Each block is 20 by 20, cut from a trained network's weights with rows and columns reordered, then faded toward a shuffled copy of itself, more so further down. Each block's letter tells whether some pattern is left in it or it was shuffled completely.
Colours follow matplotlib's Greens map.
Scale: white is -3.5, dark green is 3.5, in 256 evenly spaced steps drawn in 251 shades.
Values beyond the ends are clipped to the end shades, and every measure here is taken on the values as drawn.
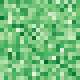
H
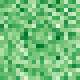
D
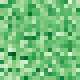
D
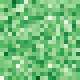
H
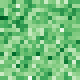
H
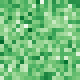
H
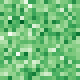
H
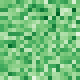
D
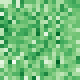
D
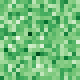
H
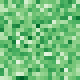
H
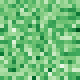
D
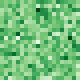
H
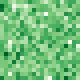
H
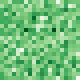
H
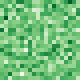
H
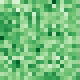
D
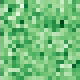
D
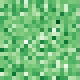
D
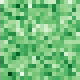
D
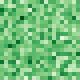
H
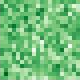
H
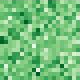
H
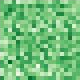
D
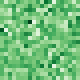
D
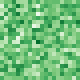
D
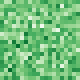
H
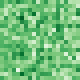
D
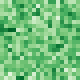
D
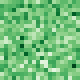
H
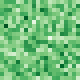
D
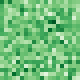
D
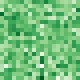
D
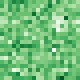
D
